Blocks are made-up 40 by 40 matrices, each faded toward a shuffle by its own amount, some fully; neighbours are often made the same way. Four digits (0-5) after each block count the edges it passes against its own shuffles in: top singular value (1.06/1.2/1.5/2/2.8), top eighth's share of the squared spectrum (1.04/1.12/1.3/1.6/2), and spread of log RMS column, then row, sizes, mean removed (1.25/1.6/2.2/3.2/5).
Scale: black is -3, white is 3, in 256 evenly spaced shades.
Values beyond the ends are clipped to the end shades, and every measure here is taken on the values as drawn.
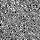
0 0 0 1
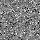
0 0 0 0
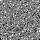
0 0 0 0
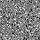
0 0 0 0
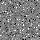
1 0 0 0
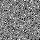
0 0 0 0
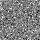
0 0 0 0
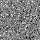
0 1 0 0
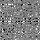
4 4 1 2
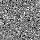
0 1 0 0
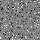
3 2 1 0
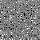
2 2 1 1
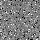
1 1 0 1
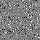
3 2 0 1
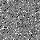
1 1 0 0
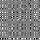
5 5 3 3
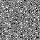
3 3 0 0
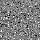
2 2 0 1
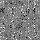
3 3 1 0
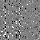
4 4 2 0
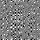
3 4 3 1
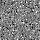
1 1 0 0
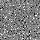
2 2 0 0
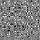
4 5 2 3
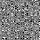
3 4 2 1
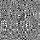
3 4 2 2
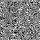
3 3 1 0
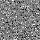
2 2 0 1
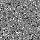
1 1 0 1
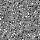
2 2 0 0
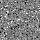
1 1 0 0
